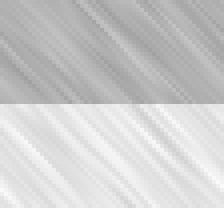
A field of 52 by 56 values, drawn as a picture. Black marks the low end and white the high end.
It is made of 2 by 1 panels. Panel 1,1: high, slanting down to the right, faint in contrast. Panel 2,1: very high, slanting down to the right, faint in contrast.
